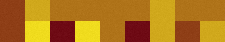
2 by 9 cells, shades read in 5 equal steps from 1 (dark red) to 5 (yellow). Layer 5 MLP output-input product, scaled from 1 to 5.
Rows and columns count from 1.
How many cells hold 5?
2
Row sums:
28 27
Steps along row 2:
up down up down down up down up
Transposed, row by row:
2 2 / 4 5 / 3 1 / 3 5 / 3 3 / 3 1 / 4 4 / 3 2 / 3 4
